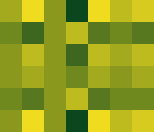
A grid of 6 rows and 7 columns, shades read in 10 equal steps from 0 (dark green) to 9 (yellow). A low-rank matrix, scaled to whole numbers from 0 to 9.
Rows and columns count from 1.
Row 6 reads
5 9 5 0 9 7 8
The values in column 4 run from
0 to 7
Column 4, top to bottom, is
0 7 2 4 7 0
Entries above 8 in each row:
2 0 0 0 0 2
